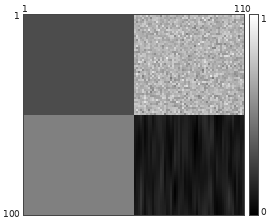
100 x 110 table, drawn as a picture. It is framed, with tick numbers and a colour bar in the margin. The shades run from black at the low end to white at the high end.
The table splits into 2 rows of 2 panels. Panel 1,1: low, flat. Panel 1,2: high, fine-grained. Panel 2,1: middling, flat. Panel 2,2: very low, streaked downward, faint in contrast.
